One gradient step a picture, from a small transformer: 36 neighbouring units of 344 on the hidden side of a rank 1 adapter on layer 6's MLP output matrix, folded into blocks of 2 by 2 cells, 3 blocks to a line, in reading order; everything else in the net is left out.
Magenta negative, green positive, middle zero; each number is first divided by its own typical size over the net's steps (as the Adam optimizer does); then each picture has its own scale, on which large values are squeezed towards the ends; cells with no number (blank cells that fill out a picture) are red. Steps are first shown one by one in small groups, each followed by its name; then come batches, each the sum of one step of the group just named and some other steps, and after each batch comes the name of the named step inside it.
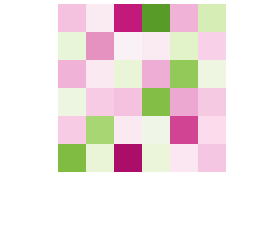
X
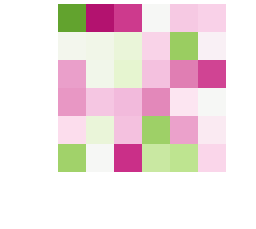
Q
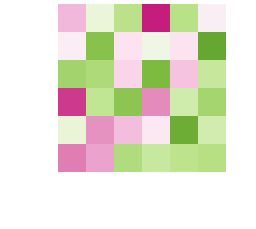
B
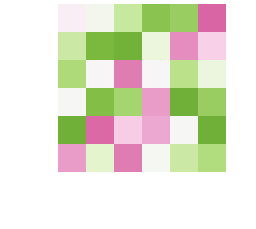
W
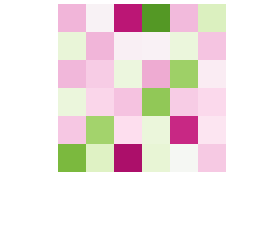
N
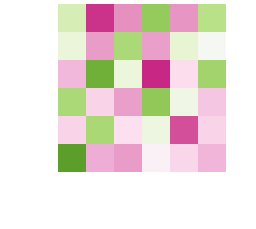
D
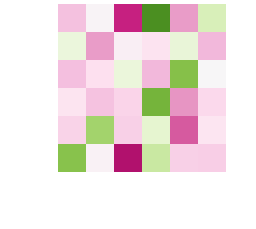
X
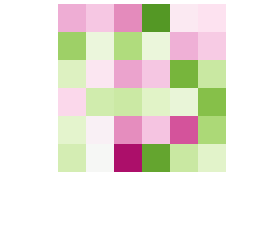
X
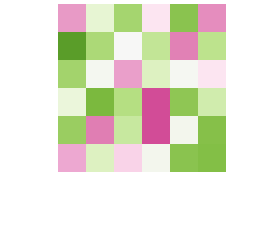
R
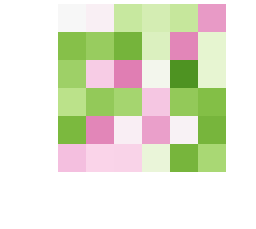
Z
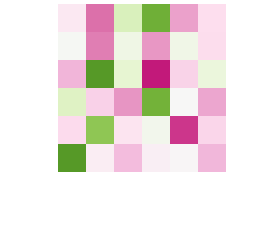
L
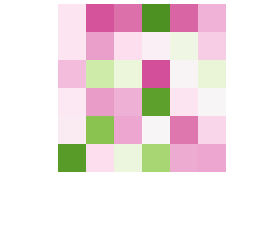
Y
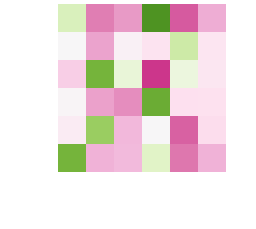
Y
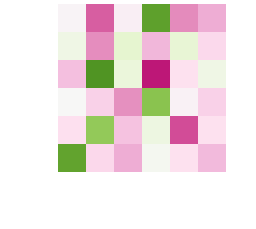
L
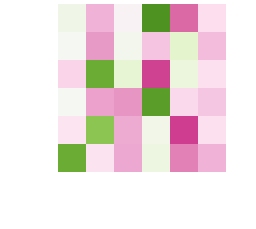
L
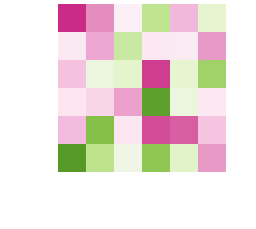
L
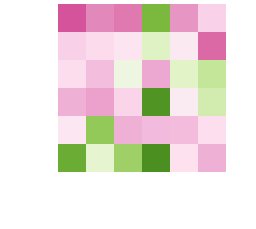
Y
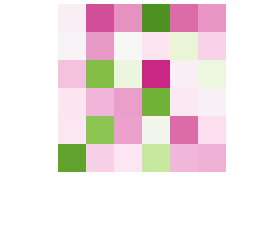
Y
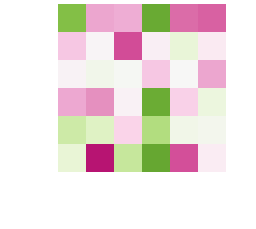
Y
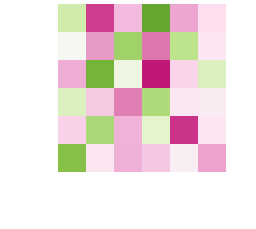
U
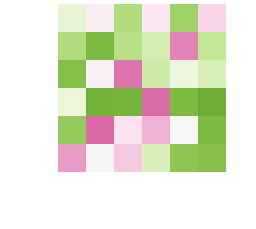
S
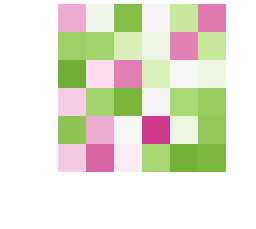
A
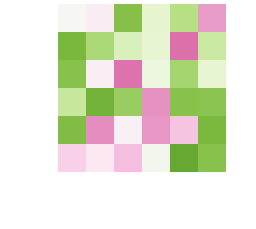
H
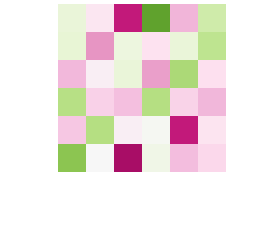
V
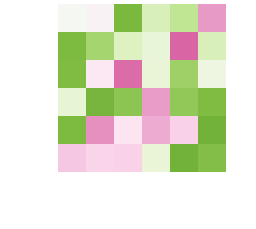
H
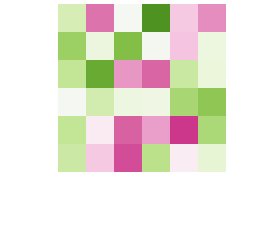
S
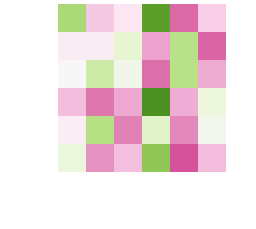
U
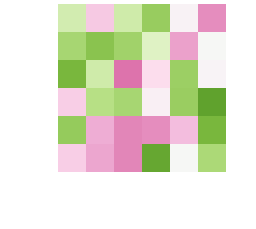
S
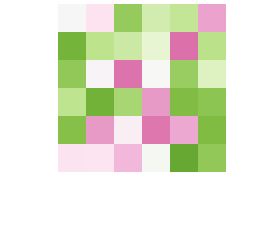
H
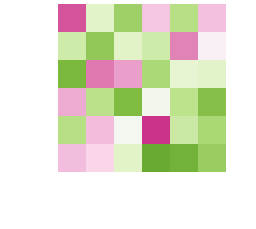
A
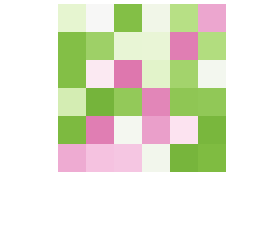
H
